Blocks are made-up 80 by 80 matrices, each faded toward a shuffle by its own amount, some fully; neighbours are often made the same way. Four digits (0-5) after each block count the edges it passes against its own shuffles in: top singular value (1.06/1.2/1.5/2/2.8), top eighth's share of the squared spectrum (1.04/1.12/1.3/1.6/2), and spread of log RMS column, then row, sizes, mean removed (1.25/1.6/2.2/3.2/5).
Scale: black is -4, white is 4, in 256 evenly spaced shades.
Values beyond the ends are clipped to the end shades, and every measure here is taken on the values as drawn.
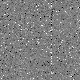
2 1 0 0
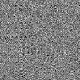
4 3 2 1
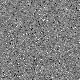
0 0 0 0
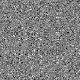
4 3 1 2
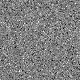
2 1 0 0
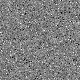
1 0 0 0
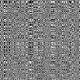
5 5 4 3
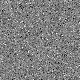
0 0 0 0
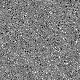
0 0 0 0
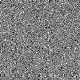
3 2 1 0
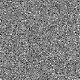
3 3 1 1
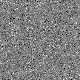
1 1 0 0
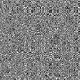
4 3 2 2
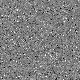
0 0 0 0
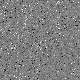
1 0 0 0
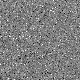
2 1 0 1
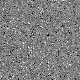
0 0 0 0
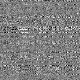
4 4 1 4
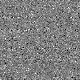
2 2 0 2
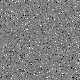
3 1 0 0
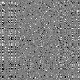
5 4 3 2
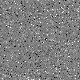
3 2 0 0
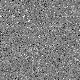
1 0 0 1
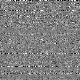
2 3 0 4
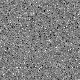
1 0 0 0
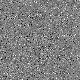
0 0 0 1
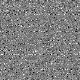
1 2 0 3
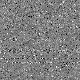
1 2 0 2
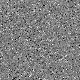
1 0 0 0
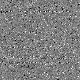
1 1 0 2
